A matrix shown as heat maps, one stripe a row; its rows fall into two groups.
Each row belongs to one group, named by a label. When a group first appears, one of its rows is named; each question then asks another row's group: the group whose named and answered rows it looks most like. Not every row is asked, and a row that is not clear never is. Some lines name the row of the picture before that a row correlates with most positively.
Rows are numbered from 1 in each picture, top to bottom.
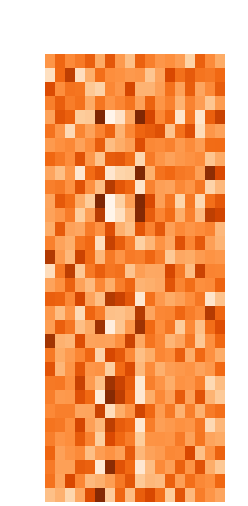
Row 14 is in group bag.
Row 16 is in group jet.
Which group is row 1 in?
jet
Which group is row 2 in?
jet
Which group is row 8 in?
bag
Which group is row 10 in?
bag
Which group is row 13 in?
jet
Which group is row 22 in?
bag
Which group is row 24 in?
bag
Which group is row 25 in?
bag
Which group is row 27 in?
bag
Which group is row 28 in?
bag
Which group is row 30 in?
bag
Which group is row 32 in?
jet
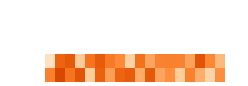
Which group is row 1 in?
jet
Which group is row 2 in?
bag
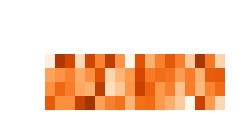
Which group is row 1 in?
jet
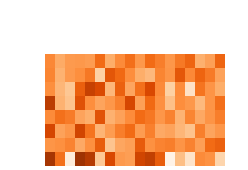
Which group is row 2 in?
bag
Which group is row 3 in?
jet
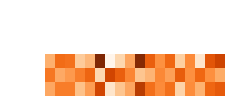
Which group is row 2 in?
bag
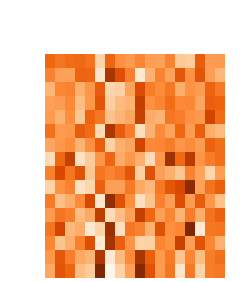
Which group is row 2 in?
bag
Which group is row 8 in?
jet
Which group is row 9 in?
bag
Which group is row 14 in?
bag
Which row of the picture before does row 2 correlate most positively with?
2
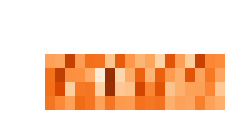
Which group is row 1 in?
jet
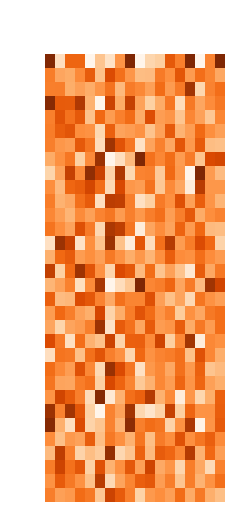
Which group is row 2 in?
bag
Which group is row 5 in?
bag
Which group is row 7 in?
bag
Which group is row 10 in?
jet
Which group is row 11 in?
bag
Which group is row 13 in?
bag
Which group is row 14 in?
jet
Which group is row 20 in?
jet
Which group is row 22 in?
jet
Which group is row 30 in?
bag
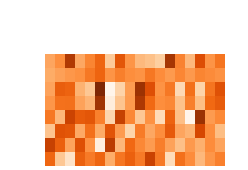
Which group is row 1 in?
jet
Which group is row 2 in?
jet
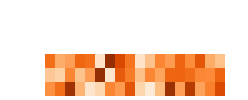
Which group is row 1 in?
bag
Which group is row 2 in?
jet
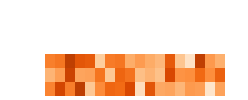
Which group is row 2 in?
jet
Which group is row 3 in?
bag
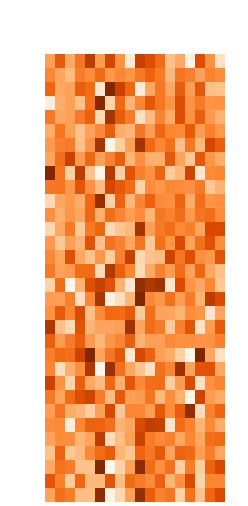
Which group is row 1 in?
jet
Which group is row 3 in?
bag
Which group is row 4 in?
jet
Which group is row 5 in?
bag
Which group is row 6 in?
jet
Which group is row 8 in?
jet
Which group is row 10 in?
bag
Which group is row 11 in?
jet
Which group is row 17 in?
jet
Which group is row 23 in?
bag
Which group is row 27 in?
jet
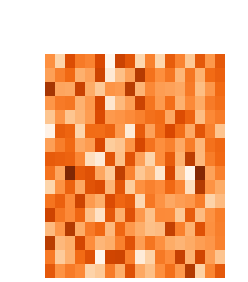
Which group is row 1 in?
jet
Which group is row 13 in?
jet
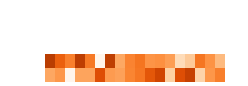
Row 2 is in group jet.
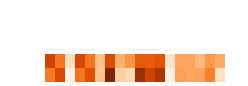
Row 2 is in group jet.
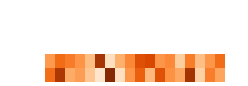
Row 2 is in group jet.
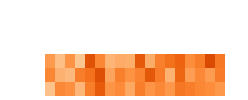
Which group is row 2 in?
jet
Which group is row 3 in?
jet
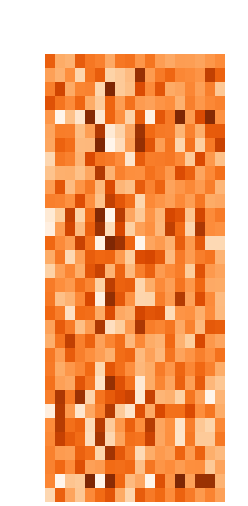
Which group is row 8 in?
jet
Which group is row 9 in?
jet
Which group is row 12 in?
jet
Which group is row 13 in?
jet
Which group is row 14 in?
bag
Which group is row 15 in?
jet
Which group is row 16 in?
jet
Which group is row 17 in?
bag
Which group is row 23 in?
bag
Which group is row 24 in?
bag
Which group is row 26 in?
jet
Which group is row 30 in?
bag
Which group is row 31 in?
bag
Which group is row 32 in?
jet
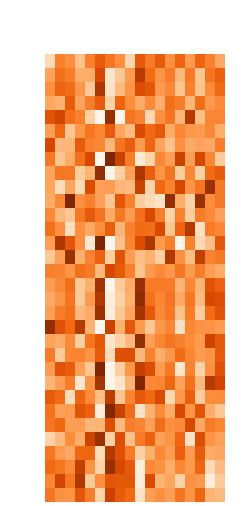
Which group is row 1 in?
jet
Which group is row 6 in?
jet
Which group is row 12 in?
jet
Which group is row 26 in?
bag
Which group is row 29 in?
bag
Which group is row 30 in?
bag
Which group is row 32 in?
bag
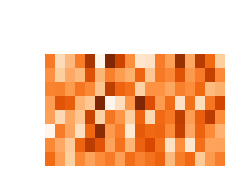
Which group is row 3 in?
bag
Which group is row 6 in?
jet
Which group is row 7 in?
jet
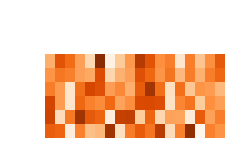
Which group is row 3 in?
jet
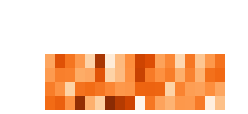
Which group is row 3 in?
jet
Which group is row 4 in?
bag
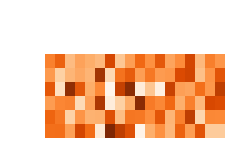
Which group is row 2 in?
jet
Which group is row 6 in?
bag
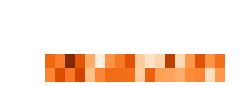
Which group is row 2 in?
bag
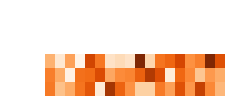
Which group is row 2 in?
jet
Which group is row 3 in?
bag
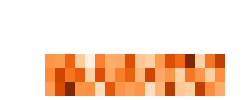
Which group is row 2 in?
bag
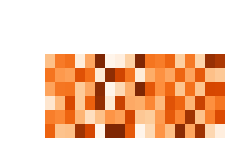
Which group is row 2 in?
bag
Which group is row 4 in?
jet
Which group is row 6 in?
bag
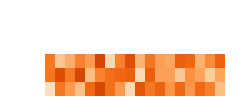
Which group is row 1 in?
jet
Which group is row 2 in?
bag
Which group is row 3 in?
jet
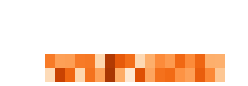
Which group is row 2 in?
jet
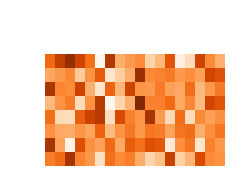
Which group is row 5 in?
jet
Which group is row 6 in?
jet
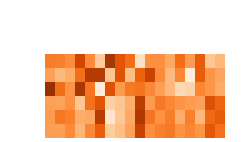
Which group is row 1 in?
bag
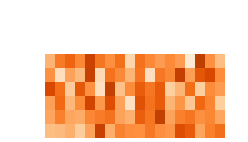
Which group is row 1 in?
jet
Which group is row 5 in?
jet
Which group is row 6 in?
jet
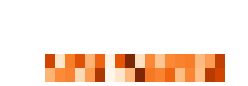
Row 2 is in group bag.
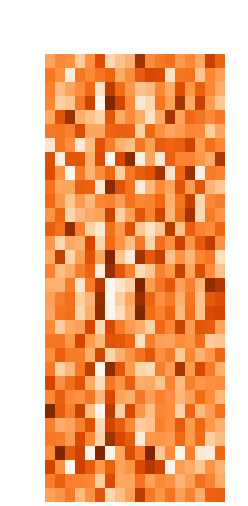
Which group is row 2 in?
jet
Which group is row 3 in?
bag
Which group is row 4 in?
bag
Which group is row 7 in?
jet
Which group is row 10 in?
bag
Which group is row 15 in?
jet
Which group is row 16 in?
bag
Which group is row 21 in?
bag
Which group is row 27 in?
bag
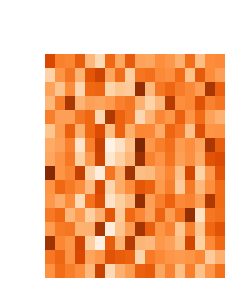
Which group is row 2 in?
jet
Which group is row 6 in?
jet
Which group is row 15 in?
bag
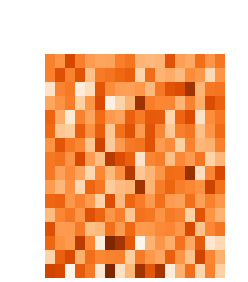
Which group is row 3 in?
jet
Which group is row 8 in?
bag
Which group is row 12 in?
jet
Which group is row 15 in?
jet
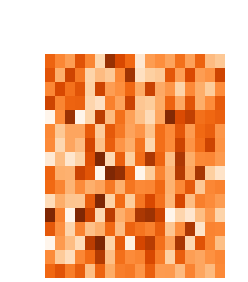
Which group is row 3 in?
bag
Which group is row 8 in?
jet
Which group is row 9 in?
bag
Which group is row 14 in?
jet
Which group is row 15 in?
jet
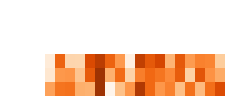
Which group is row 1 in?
jet
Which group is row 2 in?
jet
